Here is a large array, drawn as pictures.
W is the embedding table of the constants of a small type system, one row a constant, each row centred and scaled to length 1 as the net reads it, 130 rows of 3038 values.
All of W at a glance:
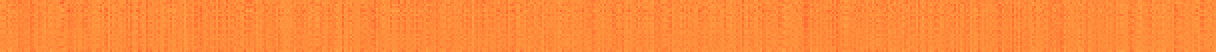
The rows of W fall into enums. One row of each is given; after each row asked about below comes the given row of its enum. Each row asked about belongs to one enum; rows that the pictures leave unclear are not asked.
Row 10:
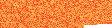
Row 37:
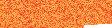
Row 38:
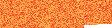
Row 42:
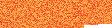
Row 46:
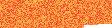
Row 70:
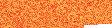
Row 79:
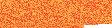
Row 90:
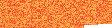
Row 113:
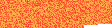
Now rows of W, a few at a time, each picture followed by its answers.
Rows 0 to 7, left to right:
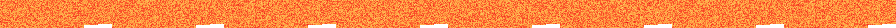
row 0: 42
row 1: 46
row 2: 90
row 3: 42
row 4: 79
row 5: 70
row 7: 90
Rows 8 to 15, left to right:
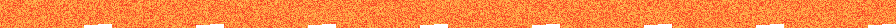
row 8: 46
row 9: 90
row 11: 113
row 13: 70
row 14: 70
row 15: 42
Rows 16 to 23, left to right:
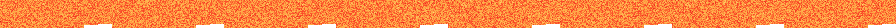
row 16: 42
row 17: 46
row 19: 70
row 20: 10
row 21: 42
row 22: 10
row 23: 42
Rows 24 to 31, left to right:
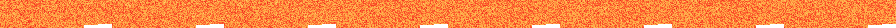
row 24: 37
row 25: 10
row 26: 10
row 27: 113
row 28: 113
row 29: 113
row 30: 113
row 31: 79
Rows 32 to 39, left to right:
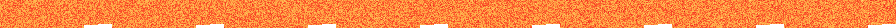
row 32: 46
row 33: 46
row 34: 79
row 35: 42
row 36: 113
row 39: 38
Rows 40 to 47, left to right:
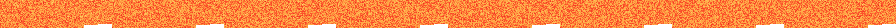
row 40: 10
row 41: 79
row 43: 79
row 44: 79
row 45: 46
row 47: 42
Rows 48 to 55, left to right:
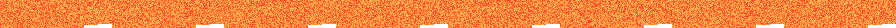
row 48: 70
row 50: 113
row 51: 46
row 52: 113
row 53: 37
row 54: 42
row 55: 46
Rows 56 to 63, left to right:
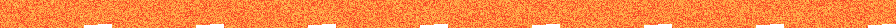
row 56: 10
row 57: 42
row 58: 70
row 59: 70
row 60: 79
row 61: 42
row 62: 79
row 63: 113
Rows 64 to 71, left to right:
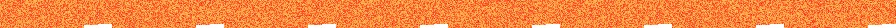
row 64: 46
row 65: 70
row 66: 42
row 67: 46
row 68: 113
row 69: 46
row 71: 37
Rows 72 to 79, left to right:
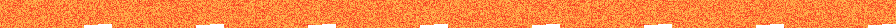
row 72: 46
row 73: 113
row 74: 90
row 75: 70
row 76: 79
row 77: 90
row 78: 42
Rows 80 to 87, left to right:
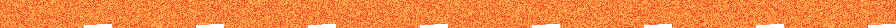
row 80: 10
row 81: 38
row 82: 46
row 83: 79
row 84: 79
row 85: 42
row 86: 37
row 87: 38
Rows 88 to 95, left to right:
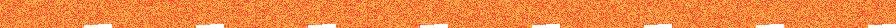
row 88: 46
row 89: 113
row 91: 90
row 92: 79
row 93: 70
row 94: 10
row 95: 42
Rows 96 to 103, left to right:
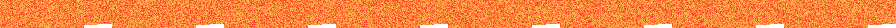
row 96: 38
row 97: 46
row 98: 113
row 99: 113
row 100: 70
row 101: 37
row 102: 37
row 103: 79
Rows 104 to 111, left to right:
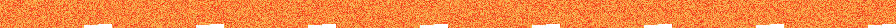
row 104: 46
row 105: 38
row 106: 42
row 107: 10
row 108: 79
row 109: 37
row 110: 37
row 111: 42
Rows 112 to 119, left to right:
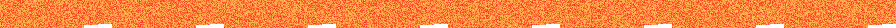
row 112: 46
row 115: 113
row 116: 90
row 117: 90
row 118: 70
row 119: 79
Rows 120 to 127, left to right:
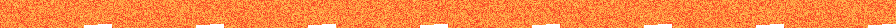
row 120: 10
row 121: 79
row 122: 70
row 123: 38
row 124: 37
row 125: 10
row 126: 70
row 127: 79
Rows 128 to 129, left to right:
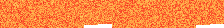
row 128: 10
